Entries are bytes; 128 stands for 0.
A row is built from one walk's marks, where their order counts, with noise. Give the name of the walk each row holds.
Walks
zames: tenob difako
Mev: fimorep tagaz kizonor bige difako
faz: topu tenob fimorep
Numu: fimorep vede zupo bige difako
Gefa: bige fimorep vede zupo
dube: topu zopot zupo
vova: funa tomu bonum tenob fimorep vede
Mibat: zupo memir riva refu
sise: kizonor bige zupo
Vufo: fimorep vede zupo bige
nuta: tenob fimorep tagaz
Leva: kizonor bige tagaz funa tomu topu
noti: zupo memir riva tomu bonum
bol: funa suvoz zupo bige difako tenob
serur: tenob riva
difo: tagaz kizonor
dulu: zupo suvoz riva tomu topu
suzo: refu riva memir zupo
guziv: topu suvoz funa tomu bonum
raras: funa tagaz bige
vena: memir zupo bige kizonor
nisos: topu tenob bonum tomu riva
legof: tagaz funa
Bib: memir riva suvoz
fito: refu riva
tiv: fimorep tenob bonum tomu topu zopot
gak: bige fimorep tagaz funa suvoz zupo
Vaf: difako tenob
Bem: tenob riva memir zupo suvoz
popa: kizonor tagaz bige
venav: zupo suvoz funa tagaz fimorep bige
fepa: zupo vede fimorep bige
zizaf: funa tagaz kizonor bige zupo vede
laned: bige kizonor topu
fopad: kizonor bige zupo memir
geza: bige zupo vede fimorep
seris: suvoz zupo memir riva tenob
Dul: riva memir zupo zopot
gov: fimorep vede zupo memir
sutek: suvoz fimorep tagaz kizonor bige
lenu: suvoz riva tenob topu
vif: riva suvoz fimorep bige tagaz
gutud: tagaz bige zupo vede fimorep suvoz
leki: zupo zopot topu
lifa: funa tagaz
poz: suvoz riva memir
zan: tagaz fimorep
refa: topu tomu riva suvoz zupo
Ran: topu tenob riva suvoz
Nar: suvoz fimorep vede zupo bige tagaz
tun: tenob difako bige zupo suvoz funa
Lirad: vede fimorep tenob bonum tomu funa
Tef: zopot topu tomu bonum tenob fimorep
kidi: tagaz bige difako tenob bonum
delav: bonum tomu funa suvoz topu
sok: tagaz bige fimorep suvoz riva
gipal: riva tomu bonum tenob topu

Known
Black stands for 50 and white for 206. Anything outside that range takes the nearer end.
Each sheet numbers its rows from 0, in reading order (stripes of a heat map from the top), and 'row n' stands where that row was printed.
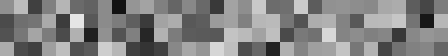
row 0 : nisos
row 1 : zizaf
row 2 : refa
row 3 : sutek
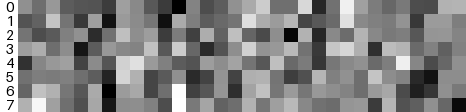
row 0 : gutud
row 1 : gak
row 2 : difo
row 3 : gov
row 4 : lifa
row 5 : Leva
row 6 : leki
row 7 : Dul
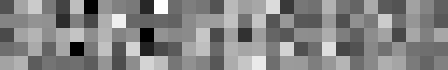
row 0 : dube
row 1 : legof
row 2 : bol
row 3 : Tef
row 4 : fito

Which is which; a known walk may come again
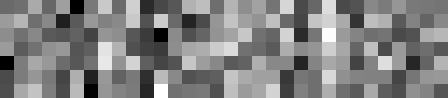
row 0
Tef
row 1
gov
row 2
gutud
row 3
venav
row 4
nuta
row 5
refa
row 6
dube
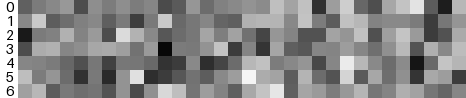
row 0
vova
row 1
sok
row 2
Nar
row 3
Vaf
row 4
Bem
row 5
tun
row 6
fito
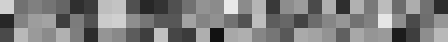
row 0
Lirad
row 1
lifa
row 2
gipal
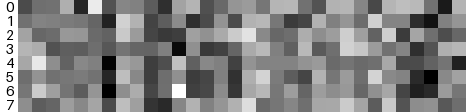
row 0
zizaf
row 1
Leva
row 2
fepa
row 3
Bib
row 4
tiv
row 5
dulu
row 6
leki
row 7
Vufo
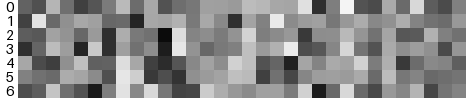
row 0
geza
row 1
serur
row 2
sise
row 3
Gefa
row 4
sutek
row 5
raras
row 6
zan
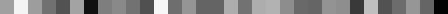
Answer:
Dul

